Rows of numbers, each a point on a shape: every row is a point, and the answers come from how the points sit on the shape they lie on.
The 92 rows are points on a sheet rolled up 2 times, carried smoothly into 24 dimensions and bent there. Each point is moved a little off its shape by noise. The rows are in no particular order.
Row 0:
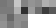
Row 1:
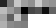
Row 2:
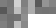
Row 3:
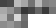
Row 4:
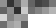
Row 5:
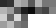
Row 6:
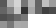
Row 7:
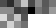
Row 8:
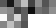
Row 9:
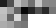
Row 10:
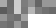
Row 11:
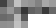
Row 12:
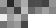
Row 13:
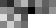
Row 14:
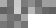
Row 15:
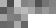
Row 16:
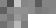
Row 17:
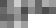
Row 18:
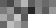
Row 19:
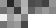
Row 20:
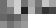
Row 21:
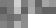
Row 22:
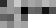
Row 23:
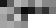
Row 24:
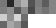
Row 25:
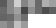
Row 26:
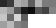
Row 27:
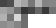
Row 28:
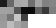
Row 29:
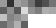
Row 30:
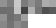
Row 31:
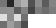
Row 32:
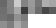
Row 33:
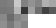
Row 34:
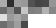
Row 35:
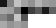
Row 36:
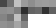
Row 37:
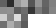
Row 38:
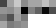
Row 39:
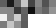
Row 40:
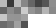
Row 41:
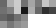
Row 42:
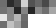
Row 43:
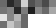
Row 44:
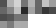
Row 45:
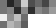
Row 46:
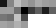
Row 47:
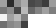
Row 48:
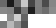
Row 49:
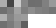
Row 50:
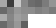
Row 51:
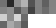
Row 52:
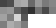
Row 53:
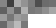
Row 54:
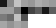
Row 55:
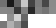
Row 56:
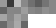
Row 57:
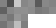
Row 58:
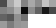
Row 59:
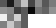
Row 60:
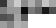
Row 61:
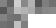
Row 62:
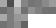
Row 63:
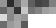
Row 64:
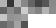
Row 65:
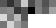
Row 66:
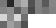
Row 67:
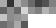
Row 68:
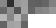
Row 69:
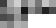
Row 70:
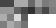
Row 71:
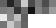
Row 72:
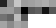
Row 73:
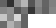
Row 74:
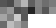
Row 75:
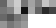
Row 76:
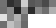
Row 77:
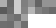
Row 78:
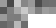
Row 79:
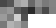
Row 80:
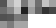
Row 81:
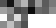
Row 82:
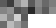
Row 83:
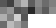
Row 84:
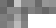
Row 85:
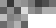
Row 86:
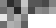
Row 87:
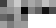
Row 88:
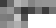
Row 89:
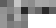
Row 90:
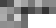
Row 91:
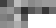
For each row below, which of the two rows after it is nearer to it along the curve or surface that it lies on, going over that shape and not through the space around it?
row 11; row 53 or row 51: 51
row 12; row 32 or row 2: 2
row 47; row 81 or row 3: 81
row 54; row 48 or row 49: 48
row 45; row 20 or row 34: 34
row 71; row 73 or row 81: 81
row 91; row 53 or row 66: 66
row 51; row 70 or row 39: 70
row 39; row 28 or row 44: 28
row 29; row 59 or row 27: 59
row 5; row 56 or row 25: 25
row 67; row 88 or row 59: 59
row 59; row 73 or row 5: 5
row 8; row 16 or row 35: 35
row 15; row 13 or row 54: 13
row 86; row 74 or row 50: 74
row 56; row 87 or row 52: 52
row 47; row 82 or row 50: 82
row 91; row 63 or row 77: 77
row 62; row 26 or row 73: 73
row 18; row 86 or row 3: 3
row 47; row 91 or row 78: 78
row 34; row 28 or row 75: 28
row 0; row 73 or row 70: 70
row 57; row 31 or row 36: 31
